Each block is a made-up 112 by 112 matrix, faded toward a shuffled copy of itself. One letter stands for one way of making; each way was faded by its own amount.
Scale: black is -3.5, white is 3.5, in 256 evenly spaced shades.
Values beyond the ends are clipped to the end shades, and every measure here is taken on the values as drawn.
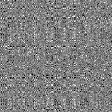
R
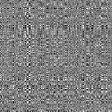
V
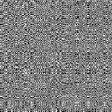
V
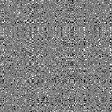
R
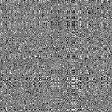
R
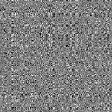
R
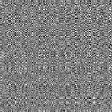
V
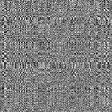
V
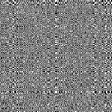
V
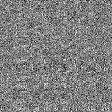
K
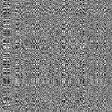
V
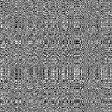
V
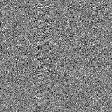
K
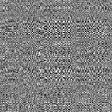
V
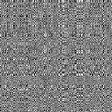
V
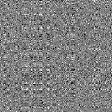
R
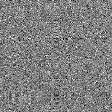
K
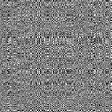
V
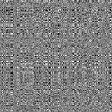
V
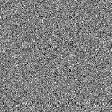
K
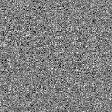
K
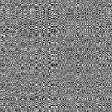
V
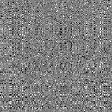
R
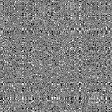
R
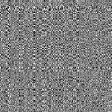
V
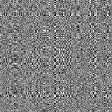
V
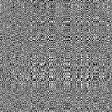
V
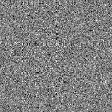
K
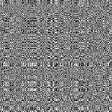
V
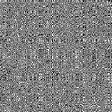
R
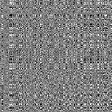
V
